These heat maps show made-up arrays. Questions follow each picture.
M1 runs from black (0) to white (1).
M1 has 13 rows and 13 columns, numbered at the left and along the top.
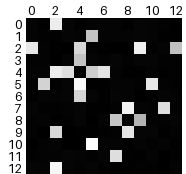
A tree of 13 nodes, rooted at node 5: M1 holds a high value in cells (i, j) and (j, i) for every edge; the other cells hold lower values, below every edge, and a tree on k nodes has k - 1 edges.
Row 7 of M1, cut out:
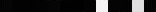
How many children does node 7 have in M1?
1
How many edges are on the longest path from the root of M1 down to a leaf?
6
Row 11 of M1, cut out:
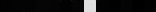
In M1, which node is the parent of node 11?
7
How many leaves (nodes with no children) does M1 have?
7
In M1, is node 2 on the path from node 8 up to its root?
yes
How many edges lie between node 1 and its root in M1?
1
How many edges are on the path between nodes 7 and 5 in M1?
5
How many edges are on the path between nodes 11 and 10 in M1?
7
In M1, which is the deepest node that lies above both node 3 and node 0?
4
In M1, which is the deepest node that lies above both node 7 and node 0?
2
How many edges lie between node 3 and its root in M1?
2
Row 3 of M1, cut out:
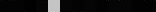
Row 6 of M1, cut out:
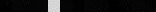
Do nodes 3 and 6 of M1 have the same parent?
yes
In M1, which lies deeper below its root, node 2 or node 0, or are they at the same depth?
node 0
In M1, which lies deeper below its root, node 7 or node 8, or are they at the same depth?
node 7
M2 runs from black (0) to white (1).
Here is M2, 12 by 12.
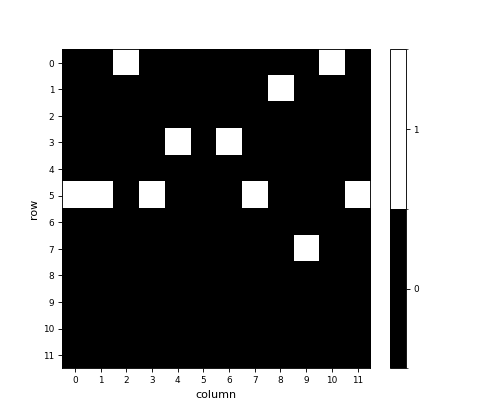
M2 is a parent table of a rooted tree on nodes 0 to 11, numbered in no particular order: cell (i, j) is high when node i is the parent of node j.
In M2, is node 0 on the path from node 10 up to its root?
yes
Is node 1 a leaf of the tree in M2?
no
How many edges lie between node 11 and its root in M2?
1
